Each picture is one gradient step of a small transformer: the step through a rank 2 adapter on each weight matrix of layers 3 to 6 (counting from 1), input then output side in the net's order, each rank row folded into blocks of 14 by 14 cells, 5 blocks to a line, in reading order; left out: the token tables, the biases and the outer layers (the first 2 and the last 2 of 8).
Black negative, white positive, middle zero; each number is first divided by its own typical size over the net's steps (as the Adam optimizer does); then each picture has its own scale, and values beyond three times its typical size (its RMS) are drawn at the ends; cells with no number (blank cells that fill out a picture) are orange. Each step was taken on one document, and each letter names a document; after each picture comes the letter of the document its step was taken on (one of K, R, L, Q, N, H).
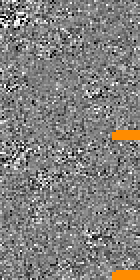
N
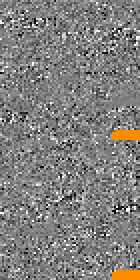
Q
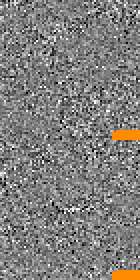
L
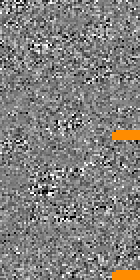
N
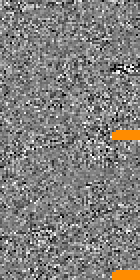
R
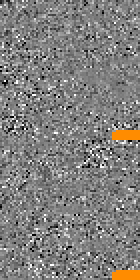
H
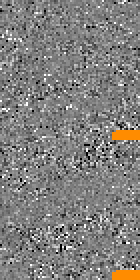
H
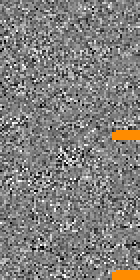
R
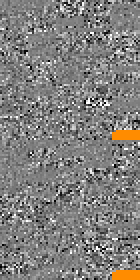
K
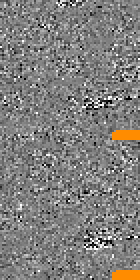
Q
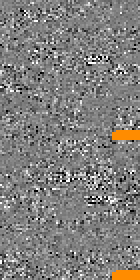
N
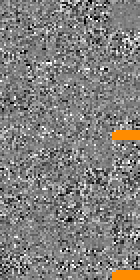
K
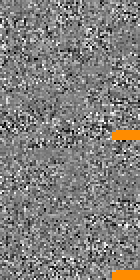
R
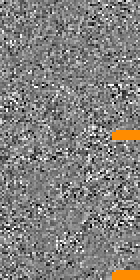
L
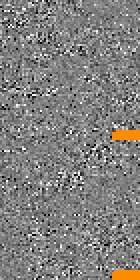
H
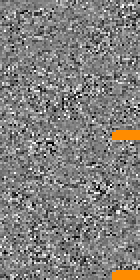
L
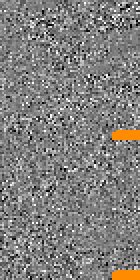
R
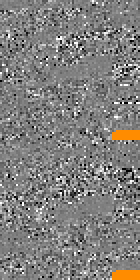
Q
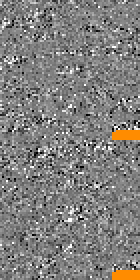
H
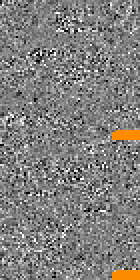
R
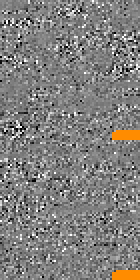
Q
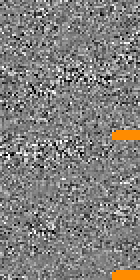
L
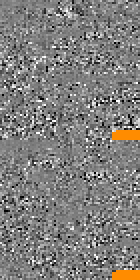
N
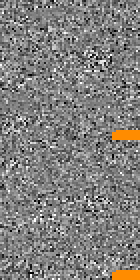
R
